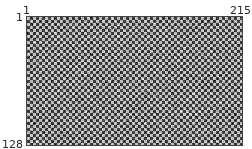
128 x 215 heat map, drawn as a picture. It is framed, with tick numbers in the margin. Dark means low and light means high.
A checkerboard runs through the table. The histogram has two humps. No row or column stands out. On average the colour sits 50% of the way up the scale.
